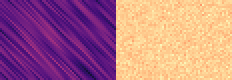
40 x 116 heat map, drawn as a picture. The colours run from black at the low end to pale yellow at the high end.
The table splits into one row of 2 panels. Panel 1,1: low, slanting down to the right. Panel 1,2: very high, fine-grained, faint in contrast.
